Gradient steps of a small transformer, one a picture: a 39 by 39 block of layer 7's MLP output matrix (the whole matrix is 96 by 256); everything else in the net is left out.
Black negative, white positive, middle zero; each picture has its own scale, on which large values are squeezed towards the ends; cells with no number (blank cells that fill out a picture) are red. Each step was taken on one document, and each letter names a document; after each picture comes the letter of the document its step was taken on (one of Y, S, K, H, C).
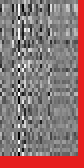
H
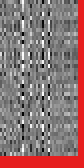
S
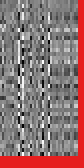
S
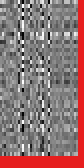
S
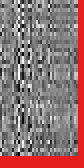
H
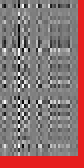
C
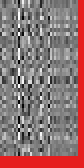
H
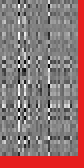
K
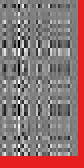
C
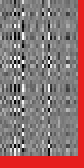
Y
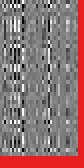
Y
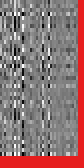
Y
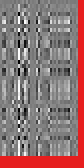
C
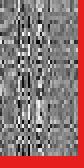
H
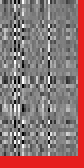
Y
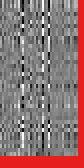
S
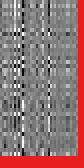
Y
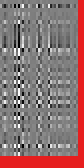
C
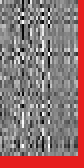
S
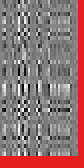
C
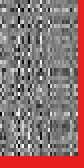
H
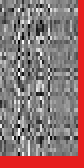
H
